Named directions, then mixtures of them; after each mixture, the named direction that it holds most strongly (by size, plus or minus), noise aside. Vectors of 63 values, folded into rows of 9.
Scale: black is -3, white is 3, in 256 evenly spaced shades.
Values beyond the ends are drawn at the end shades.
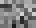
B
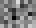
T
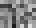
B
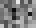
T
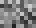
B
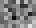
T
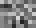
B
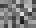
B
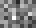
T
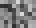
B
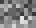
B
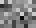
B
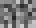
T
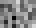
T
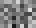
T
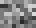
B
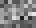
T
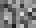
B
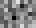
T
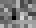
T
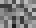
B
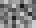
T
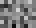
B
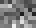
B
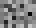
T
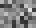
B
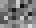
T
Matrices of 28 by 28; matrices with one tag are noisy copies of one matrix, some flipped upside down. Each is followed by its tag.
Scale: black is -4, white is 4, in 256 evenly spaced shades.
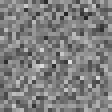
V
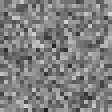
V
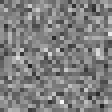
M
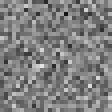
V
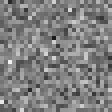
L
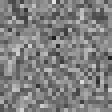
L
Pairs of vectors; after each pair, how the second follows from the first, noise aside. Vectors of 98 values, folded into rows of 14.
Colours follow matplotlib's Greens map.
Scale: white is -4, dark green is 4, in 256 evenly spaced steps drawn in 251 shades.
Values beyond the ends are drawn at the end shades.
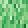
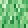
copied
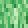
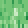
partly zeroed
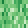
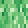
copied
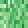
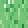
partly zeroed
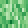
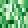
scaled up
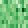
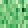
copied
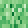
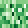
scaled up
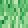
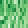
copied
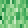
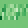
partly zeroed
